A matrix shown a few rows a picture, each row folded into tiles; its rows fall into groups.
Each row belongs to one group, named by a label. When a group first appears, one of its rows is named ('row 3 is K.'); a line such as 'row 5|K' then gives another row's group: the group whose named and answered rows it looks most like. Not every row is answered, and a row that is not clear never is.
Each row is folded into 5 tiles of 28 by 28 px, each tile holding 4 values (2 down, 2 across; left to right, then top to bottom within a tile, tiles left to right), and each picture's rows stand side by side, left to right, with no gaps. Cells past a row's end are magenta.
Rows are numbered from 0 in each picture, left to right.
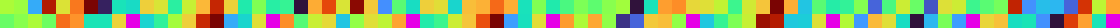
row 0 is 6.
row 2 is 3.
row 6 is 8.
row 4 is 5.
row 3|6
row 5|6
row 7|5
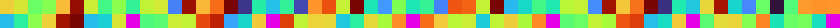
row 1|6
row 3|3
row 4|6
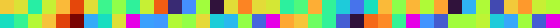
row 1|8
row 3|8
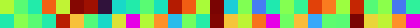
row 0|6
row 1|3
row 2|3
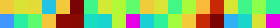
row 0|6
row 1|6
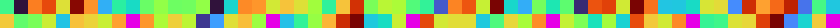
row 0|3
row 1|5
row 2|6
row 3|3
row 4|3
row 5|6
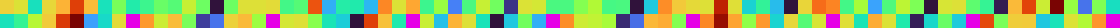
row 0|6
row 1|5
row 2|5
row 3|8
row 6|8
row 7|3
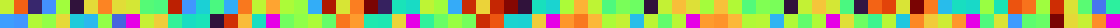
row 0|8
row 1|5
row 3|6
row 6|3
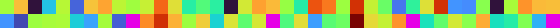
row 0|8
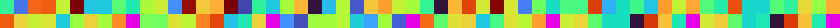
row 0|3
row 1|6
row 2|8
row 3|3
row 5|5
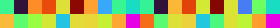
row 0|3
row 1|3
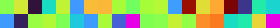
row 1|6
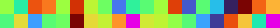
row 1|5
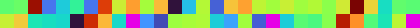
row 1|8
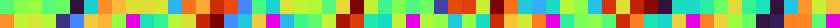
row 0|5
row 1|6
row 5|5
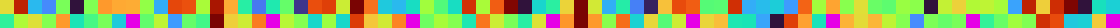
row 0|8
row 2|3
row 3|6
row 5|5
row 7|6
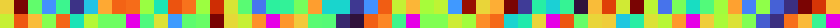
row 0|8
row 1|3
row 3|6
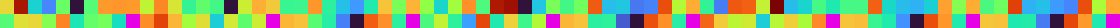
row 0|8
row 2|5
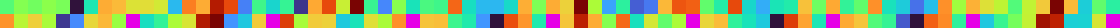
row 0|5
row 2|3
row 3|5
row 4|8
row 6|5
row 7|6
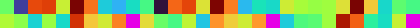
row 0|3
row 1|3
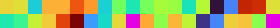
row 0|6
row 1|5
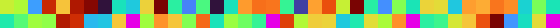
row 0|6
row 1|8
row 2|3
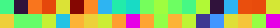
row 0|3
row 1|5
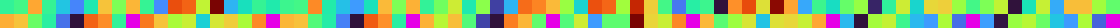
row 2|5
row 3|5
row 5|3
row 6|8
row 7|8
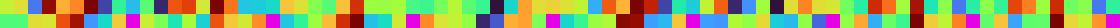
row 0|6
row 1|3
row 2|6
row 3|5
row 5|8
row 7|3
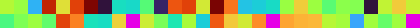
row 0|6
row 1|3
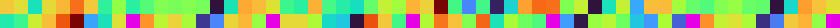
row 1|5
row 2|5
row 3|8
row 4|8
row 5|5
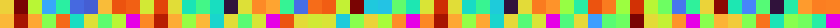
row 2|3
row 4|3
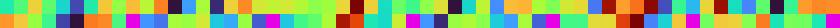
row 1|8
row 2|6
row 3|8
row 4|6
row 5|8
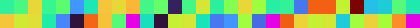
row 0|5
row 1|8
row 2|3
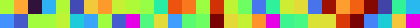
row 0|8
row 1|3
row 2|6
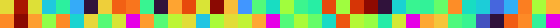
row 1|3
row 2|6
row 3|5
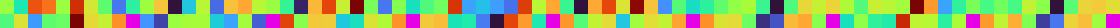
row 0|3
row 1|8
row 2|3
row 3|5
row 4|3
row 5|5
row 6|6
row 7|5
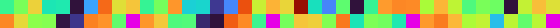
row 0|5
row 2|8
